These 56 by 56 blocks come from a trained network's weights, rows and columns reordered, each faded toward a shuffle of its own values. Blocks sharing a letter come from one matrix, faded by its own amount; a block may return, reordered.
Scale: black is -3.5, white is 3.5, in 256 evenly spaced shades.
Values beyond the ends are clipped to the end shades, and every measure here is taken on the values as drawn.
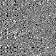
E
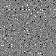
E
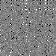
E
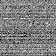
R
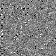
E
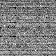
R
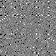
E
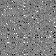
E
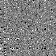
E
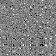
E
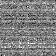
R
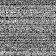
R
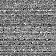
R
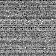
R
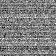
R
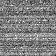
R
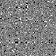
E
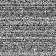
R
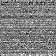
R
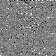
E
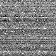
R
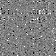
E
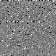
E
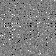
E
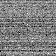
R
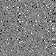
E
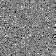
E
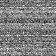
R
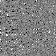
E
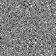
E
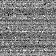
R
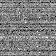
R
